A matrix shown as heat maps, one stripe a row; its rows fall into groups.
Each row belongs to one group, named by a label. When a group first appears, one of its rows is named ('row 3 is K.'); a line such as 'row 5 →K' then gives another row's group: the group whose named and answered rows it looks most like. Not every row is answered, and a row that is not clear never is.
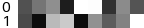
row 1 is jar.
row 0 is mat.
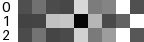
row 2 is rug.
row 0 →rug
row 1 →jar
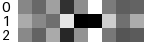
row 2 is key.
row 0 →key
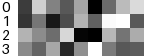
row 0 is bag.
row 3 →key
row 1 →rug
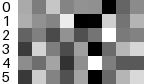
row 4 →key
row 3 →bag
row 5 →bag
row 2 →rug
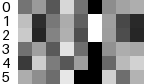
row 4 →bag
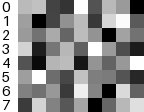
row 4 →jar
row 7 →bag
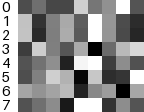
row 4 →mat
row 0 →rug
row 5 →jar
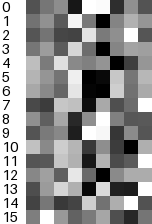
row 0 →mat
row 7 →jar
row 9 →mat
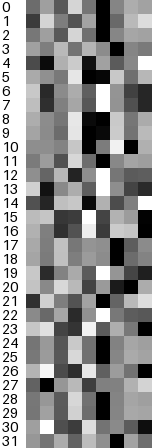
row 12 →key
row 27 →jar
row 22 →key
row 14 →jar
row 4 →jar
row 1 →bag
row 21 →bag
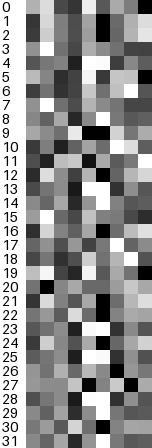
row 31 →key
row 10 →rug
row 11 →jar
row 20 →jar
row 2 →bag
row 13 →mat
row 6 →rug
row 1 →bag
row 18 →rug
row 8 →key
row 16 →bag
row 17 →rug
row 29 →key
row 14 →key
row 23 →mat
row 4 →mat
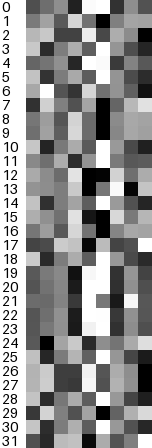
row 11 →key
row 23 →mat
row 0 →mat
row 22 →mat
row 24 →jar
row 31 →jar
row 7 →bag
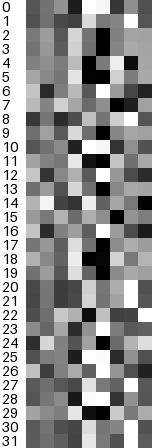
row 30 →rug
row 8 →rug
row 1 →rug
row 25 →mat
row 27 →rug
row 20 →rug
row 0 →mat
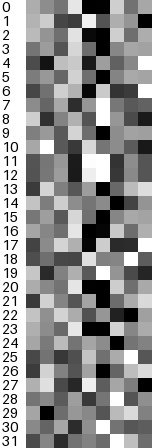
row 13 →bag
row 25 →rug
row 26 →bag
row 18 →rug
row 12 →mat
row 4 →jar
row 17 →jar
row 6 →jar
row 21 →bag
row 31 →rug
